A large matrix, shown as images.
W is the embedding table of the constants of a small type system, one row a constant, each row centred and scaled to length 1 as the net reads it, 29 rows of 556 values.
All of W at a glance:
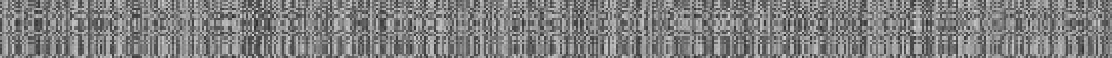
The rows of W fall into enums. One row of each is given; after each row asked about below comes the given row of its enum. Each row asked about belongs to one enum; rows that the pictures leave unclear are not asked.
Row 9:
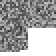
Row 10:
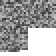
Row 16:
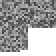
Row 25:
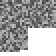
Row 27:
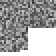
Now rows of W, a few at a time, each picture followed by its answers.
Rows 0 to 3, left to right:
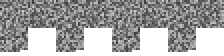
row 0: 27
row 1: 25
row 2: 27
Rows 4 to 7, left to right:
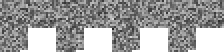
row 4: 16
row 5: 10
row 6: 9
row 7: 16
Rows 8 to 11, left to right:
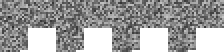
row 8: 16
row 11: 10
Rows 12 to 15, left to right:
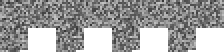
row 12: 10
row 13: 9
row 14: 9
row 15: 25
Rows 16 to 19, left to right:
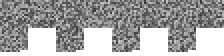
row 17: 9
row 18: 27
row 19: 27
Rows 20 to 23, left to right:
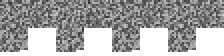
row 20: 25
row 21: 27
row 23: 25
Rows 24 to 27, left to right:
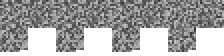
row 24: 25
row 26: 25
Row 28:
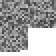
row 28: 16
